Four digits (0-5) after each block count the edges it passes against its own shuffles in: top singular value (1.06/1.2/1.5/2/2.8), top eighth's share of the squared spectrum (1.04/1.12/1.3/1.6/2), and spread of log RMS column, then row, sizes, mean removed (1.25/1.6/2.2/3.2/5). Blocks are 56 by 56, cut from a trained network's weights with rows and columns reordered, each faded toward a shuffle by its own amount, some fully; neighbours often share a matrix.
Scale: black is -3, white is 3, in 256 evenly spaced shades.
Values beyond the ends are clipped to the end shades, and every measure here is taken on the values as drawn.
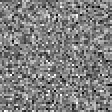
3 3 1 1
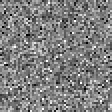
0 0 0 0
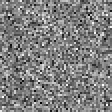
0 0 0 0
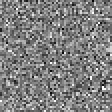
2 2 1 0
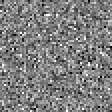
0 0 0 0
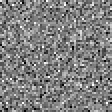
2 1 0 0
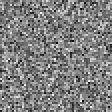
0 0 0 0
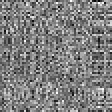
4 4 2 2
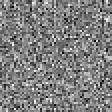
3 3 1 0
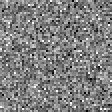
0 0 0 0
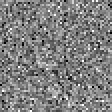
1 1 0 0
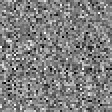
3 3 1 1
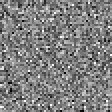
1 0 0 0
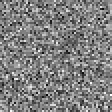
0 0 0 0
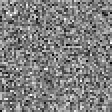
2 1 0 0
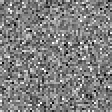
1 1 0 0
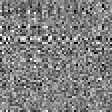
4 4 1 3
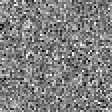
2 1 0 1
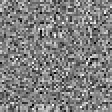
3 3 1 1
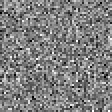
2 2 0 0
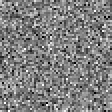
2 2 0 0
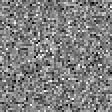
0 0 0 0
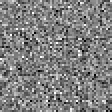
3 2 0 1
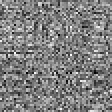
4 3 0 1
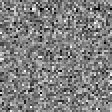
2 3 1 2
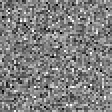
1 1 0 0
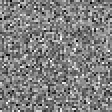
1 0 0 0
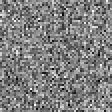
1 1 0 0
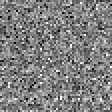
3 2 0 1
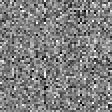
3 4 2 2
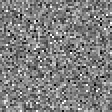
0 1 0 0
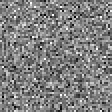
2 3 1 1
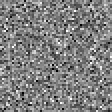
1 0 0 0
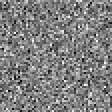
1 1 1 0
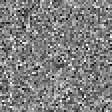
1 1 0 0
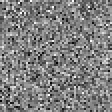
1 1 0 0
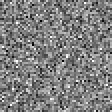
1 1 0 0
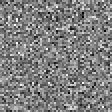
3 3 1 0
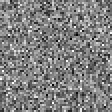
1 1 0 0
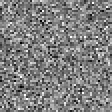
0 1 0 0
